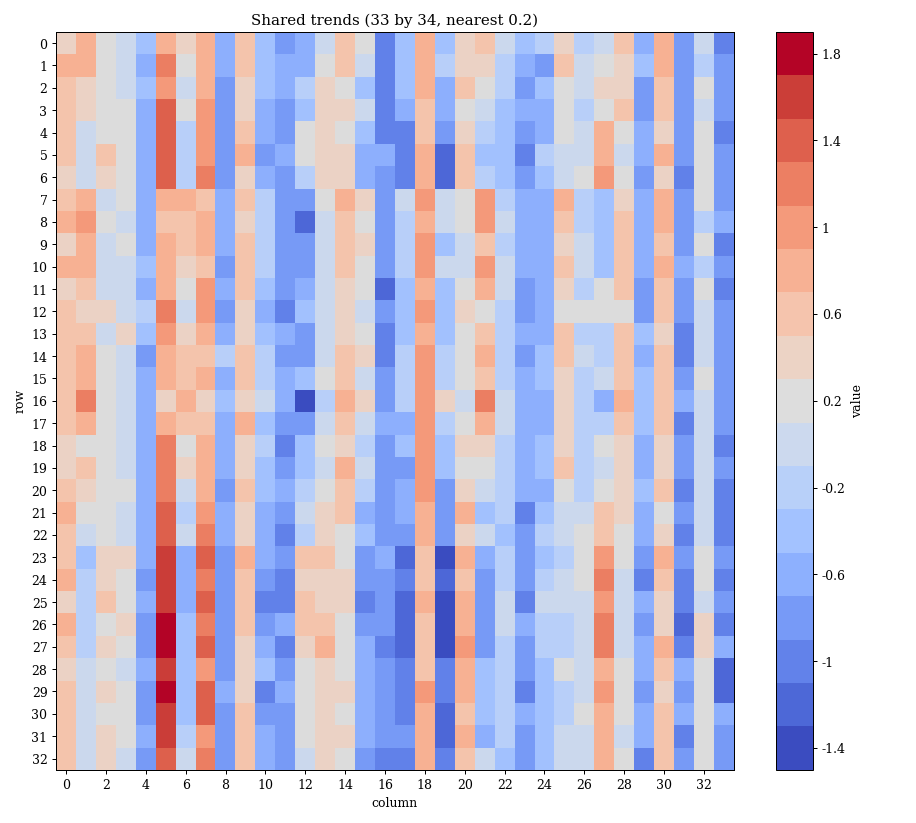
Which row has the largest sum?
7
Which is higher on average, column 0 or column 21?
column 0
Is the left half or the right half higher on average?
left
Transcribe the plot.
Title: Shared trends (33 by 34, nearest 0.2)
x-axis: column, ticks 0 2 4 6 8 10 12 14 16 18 20 22 24 26 28 30 32
y-axis: row, ticks 0 1 2 3 4 5 6 7 8 9 10 11 12 13 14 15 16 17 18 19 20 21 22 23 24 25 26 27 28 29 30 31 32 (0 at the top)
Colour bar: value, ticks -1.4 -1 -0.6 -0.2 0.2 0.6 1 1.4 1.8
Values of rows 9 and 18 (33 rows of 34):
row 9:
0.4 0.8 0 0.2 -0.6 0.8 0.6 0.8 -0.6 0.6 -0.2 -0.8 -0.8 0 0.6 0.4 -0.8 -0.2 1 -0.4 0 0.6 -0.2 -0.6 -0.6 0.4 0 -0.4 0.6 -0.6 0.6 -0.8 0.2 -1
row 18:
0.4 0.2 0.2 0 -0.6 1.2 0.2 0.8 -0.6 0.4 -0.2 -1 -0.4 0.2 0.4 -0.2 -0.8 -0.4 1 -0.4 0.4 0.4 -0.2 -0.6 -0.4 0.4 -0.2 0.2 0.4 -0.6 0.4 -0.8 0 -1
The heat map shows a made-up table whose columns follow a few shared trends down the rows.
